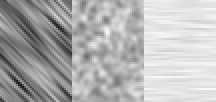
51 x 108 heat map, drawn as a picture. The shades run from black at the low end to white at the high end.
The table splits into one row of 3 panels. Panel 1,1: middling, slanting down to the right, strong in contrast. Panel 1,2: high, blotchy. Panel 1,3: very high, streaked across, faint in contrast.
